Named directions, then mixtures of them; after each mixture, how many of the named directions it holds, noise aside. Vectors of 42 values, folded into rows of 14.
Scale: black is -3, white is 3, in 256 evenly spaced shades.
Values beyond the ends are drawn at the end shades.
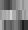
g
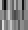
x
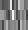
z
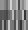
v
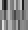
one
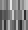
one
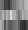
one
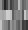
three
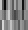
one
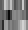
three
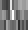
three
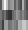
two
